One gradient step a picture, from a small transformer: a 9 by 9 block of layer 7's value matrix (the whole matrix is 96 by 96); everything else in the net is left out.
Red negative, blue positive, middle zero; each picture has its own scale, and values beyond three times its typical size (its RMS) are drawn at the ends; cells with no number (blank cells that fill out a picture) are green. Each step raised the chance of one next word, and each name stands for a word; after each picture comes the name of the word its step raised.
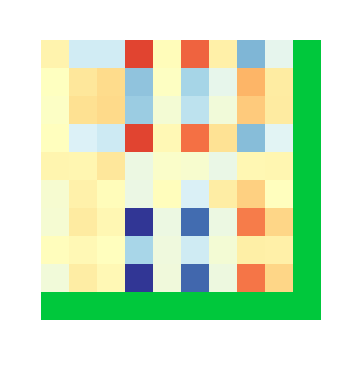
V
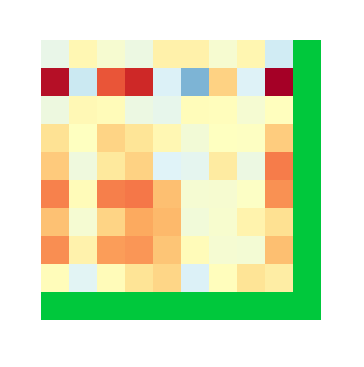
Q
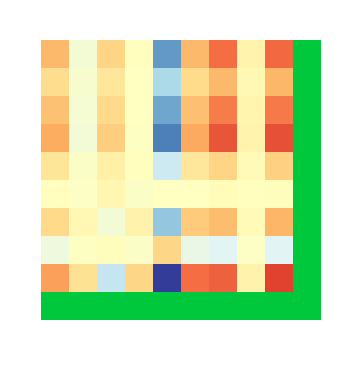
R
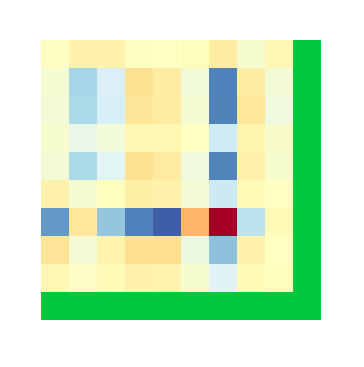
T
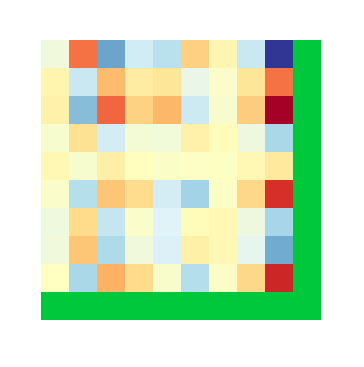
Q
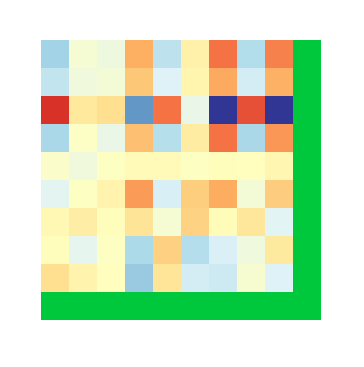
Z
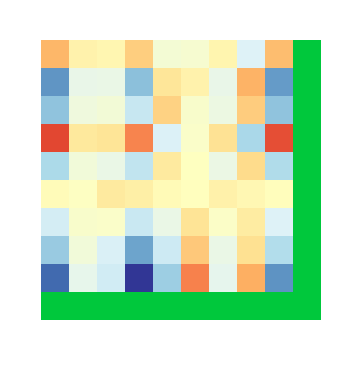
V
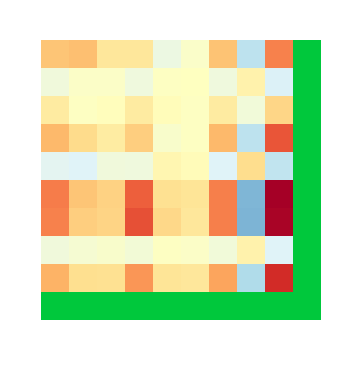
R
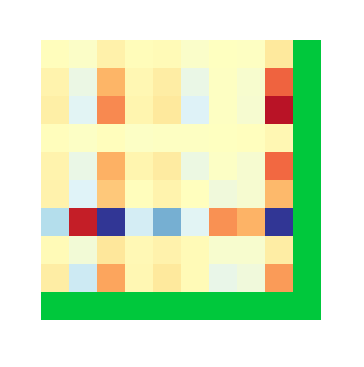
T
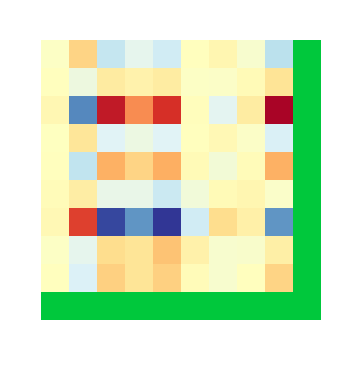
T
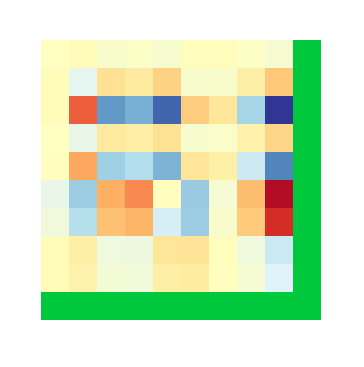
Q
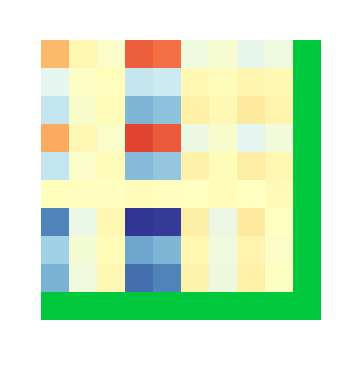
V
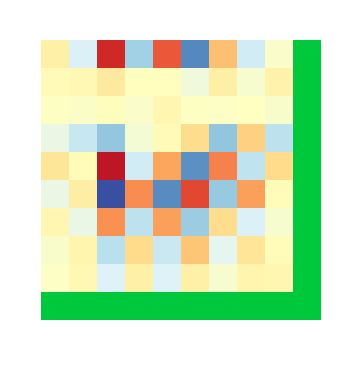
Q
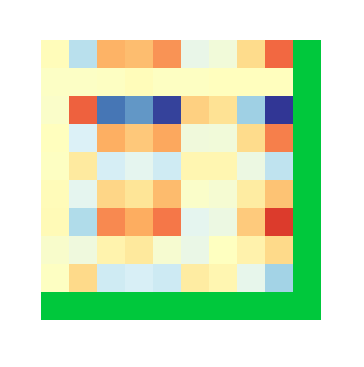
Z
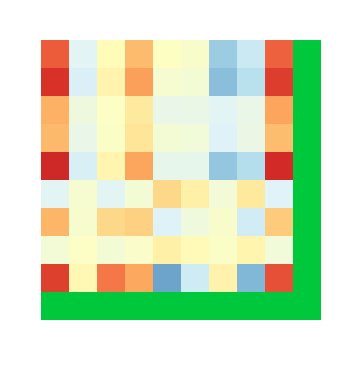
R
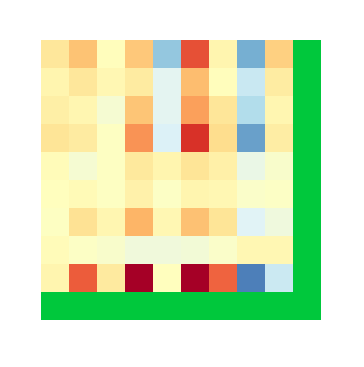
R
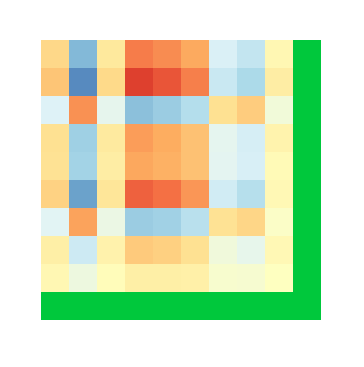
Z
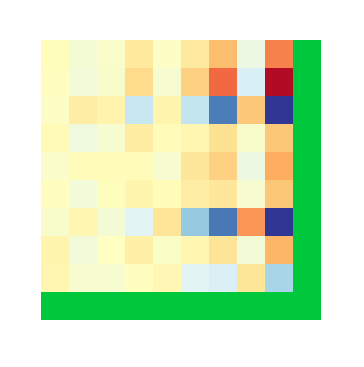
Z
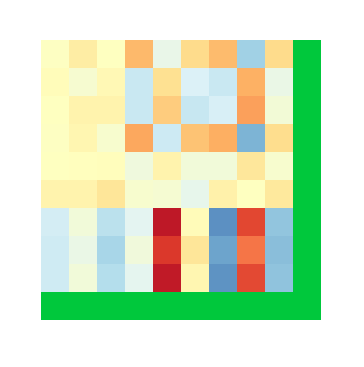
V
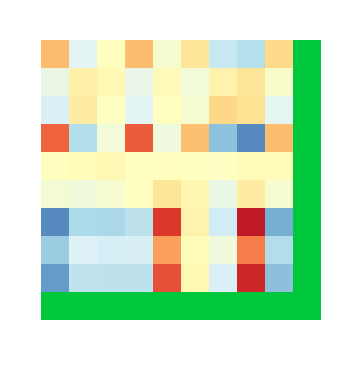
V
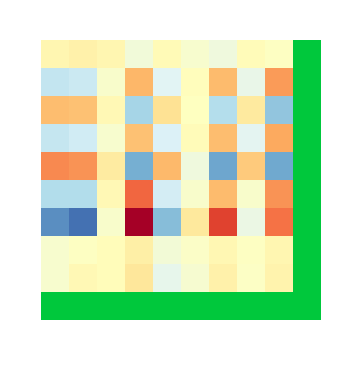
Q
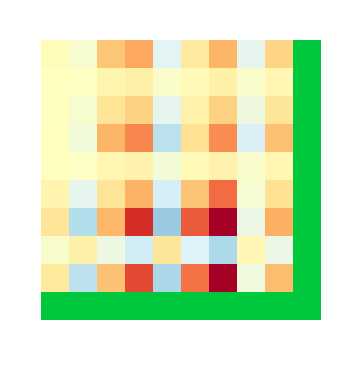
R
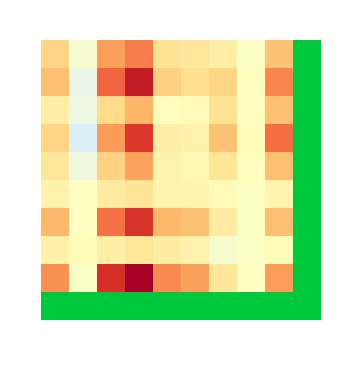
R
